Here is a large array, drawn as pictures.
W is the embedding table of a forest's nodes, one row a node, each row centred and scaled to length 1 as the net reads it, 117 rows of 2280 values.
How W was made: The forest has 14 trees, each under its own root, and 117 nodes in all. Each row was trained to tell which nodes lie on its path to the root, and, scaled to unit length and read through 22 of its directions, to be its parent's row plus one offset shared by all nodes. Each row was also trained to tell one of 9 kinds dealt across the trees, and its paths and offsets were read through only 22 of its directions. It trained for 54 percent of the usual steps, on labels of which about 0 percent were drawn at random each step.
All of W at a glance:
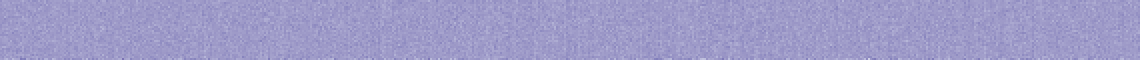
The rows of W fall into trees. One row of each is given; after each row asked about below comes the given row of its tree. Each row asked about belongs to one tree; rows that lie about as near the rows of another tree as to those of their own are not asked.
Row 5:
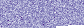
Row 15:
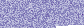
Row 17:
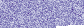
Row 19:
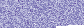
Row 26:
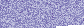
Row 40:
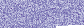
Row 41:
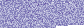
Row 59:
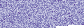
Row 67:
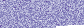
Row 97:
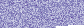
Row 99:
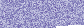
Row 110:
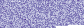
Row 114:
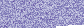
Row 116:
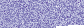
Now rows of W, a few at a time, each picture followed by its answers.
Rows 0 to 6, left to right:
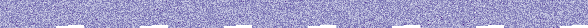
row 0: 99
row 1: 19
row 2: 97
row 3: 110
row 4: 19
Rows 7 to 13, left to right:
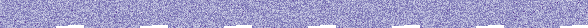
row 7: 99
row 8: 41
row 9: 59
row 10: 99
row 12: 99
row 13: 17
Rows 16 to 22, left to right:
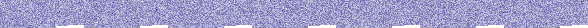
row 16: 17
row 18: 5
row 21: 59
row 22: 97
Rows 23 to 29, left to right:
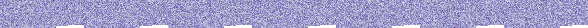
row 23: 5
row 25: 17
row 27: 59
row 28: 110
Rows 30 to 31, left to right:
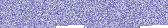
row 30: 5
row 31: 41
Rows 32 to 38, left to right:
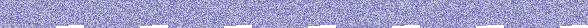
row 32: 110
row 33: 15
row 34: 26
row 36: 110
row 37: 41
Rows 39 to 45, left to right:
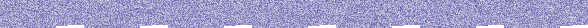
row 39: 67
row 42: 97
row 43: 41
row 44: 99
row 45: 26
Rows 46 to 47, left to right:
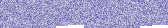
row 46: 59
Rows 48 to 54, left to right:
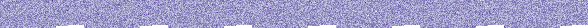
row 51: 41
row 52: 114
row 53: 19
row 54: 40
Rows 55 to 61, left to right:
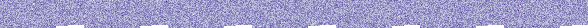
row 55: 19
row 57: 19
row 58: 19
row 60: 40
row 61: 59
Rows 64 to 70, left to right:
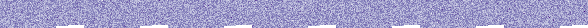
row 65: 40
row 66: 19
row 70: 59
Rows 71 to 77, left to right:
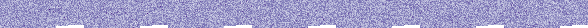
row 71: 110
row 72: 99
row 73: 110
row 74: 116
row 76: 116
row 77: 99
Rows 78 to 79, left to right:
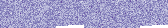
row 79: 97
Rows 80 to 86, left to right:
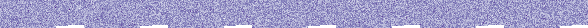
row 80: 17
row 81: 116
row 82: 17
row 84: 17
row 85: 59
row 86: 110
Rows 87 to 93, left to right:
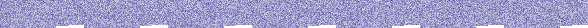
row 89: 17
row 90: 19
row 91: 5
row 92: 99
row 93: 15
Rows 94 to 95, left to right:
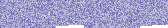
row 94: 110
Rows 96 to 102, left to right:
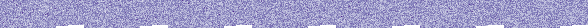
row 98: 5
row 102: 26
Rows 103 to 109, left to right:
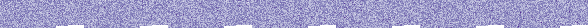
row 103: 41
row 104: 59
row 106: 5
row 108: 40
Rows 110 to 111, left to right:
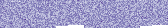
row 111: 41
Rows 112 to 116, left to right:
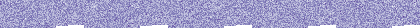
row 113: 41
